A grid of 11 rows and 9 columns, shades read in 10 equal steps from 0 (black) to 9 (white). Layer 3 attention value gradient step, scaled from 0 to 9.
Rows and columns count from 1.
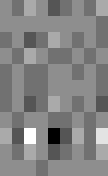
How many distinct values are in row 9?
7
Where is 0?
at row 9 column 5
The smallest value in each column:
4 3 3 4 0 3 4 4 3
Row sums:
42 44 40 42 40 41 39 41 44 42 44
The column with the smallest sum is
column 5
